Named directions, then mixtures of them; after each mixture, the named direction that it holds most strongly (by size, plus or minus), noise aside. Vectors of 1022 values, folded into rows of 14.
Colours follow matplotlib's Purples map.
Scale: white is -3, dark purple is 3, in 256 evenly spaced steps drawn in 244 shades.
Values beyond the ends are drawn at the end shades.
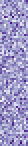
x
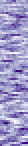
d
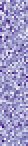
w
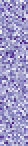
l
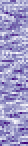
d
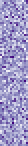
x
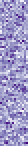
l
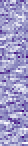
d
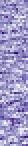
d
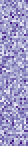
x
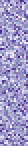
l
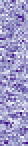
l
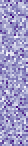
x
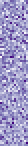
l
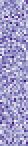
x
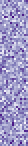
x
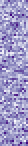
x
